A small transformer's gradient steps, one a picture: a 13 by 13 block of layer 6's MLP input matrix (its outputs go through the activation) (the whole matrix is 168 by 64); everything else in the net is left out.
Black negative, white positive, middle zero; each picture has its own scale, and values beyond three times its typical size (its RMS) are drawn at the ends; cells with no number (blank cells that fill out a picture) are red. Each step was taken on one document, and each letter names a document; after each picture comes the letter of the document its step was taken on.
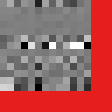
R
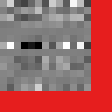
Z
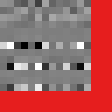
Z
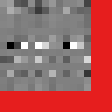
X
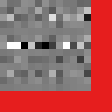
X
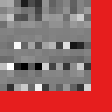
Z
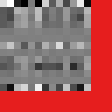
Z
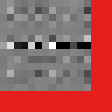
X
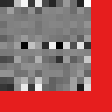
R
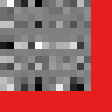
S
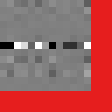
X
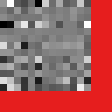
S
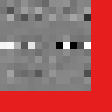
X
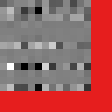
Z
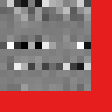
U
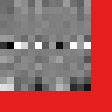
R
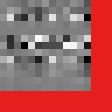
X
